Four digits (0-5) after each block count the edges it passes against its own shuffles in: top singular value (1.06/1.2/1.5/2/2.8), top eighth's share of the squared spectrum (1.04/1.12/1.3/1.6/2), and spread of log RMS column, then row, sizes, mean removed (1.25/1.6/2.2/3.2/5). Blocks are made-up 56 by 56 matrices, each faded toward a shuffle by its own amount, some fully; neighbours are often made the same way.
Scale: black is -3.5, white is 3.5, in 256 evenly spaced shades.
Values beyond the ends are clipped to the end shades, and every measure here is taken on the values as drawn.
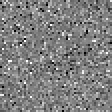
0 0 0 0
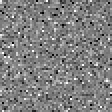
1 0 0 0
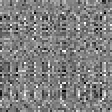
4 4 3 3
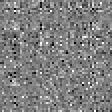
4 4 2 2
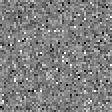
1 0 0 0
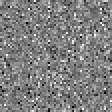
1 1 2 0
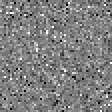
0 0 0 0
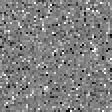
0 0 0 0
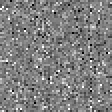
1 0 1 0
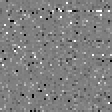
3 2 0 1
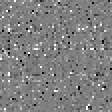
3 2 0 1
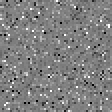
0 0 0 0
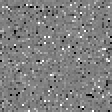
2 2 0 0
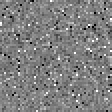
1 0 0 0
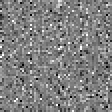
1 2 2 0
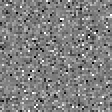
0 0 0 0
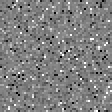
0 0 0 0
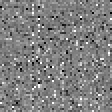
2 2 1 0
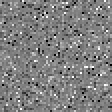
0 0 0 0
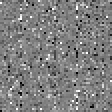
2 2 2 0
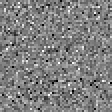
1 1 0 1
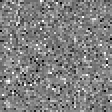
1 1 0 0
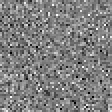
3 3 1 1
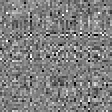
4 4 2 2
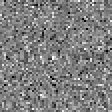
3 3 1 1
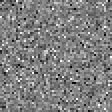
2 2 0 0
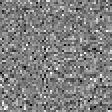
4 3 2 2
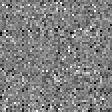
3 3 1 1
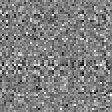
4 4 2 3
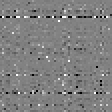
4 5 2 2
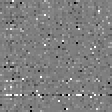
4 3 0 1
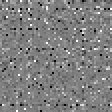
3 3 1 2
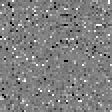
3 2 0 1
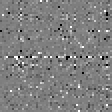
4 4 1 2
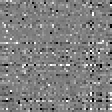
4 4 2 3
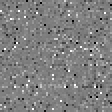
2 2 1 0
